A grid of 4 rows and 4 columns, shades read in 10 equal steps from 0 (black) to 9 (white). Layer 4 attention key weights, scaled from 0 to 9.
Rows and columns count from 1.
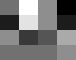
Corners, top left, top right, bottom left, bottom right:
4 0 4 5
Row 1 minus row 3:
-1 7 2 -6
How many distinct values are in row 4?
2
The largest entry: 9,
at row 1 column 2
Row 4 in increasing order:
4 4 4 5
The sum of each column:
14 23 17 12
